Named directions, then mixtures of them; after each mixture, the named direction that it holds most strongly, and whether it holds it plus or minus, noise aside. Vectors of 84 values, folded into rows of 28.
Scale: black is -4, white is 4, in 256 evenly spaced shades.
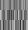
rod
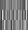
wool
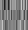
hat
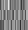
hat, minus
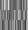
hat, minus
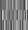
wool, plus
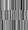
hat, minus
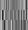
wool, minus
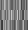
hat, minus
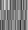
hat, minus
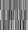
rod, plus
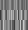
rod, minus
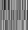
hat, plus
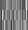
wool, plus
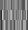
wool, plus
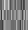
hat, minus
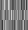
hat, minus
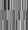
hat, plus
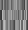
rod, minus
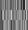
wool, plus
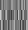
rod, plus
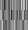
hat, plus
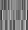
wool, plus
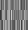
rod, minus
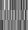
hat, minus
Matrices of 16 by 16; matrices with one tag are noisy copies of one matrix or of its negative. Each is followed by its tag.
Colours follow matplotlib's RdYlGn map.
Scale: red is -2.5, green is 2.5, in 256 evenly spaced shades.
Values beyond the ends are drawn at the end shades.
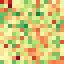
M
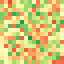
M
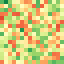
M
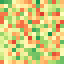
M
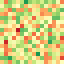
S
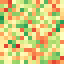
M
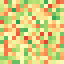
S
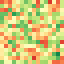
M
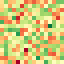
S
